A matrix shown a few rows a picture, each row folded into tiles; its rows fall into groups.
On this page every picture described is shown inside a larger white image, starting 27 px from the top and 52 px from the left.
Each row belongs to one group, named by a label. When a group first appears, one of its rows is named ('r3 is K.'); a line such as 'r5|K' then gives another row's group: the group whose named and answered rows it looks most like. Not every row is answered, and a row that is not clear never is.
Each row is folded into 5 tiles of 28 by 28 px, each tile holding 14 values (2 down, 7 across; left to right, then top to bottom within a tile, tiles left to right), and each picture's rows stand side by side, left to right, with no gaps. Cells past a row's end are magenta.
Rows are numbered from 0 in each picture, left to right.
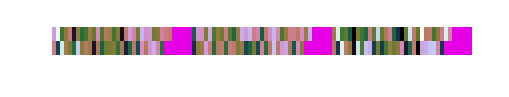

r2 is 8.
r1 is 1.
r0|8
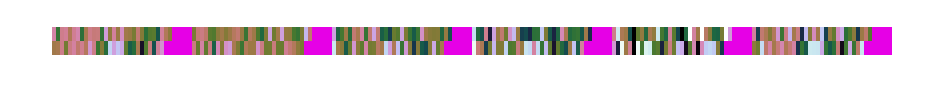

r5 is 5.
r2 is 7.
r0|5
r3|7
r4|8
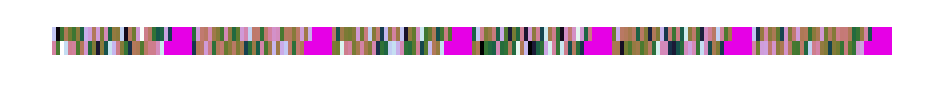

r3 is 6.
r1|1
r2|5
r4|6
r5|5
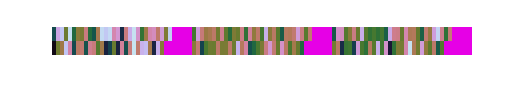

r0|1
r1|6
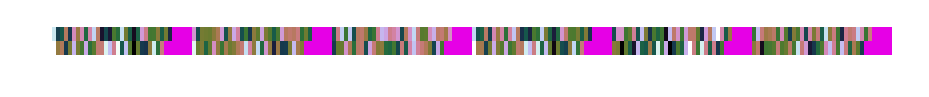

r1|7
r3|7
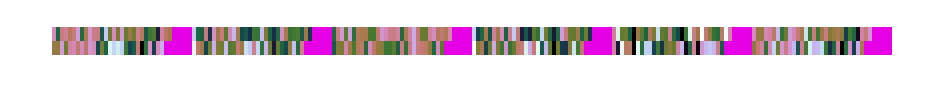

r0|5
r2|1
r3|7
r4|8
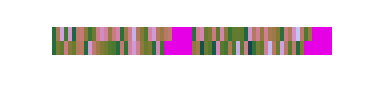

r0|1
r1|6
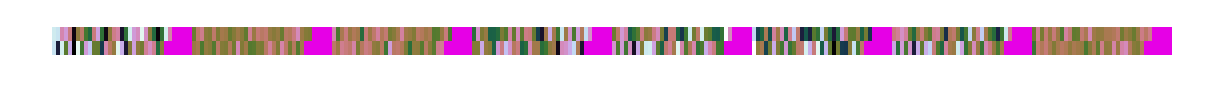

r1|6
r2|5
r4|8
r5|7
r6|8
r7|1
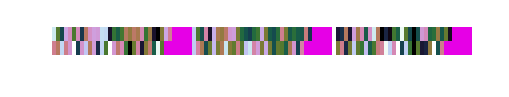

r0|5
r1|7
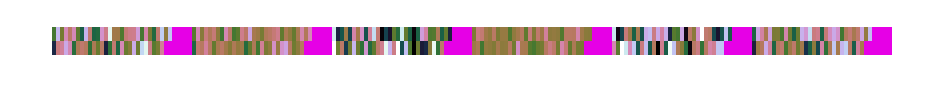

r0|1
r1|1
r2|7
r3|6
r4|5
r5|1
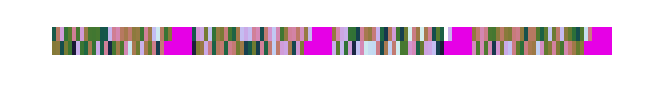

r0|6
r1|1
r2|8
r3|8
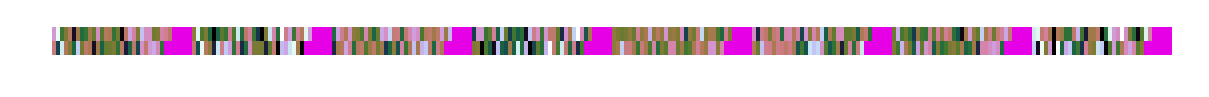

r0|8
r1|8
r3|6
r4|5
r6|8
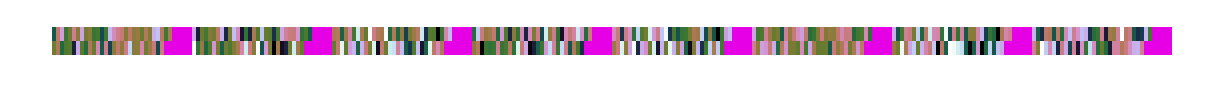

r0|6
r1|7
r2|5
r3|6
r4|5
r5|5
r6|5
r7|5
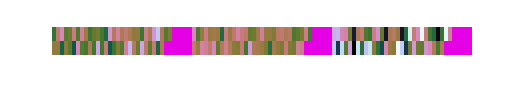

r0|6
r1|5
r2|8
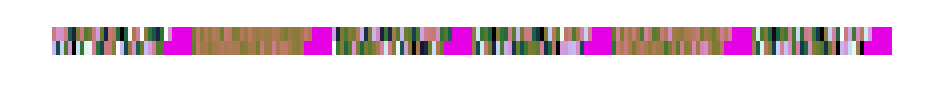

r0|8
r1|1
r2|7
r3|8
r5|8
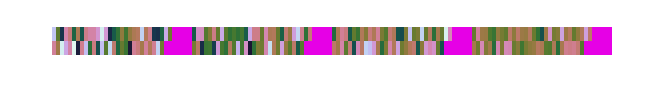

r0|5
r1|6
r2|8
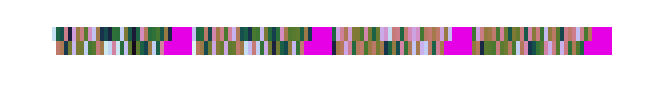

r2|1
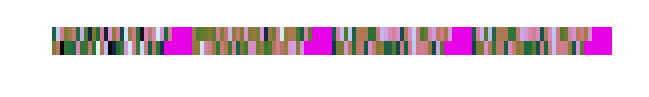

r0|6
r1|5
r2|1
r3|1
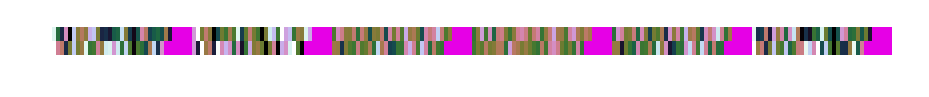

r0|7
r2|6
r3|1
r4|6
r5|7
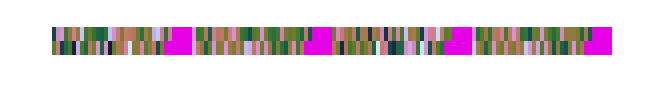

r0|6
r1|7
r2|6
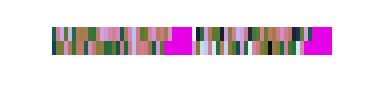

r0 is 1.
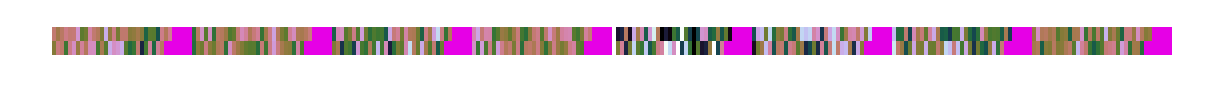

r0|5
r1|1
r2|6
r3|8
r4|7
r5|1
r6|7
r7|6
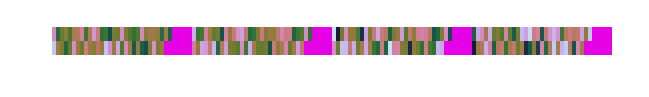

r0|7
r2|5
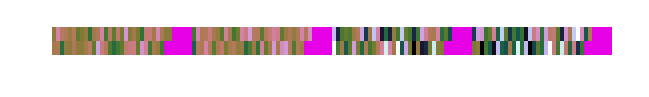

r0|6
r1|1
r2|7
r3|6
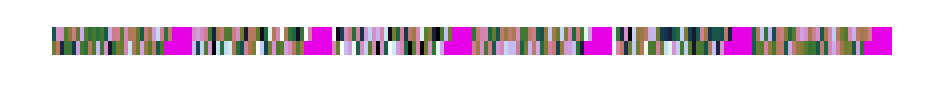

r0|6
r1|8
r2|5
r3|8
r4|7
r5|1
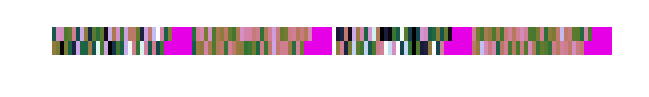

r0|6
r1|1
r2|7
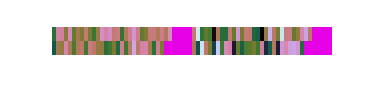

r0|1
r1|8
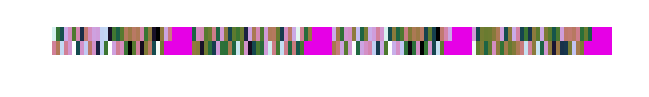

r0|5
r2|5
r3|7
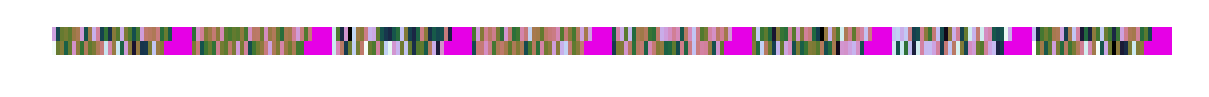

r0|7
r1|6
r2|7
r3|1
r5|8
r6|8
